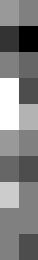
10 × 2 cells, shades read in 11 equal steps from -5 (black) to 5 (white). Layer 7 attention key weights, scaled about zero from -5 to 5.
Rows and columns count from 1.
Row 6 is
1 0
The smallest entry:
-5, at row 2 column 2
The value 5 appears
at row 4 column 1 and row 5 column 1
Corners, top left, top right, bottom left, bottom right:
1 0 0 -2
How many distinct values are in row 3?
2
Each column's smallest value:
-3 -5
